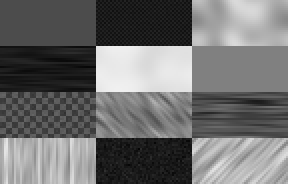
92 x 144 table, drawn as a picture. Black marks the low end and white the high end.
The table splits into 4 rows of 3 panels. Panel 1,1: low, flat. Panel 1,2: very low, checkered, faint in contrast. Panel 1,3: high, smooth. Panel 2,1: very low, streaked across, faint in contrast. Panel 2,2: very high, smooth, faint in contrast. Panel 2,3: middling, flat. Panel 3,1: low, checkered. Panel 3,2: middling, slanting down to the right. Panel 3,3: low, streaked across. Panel 4,1: high, streaked downward. Panel 4,2: very low, fine-grained, faint in contrast. Panel 4,3: high, slanting up to the right.
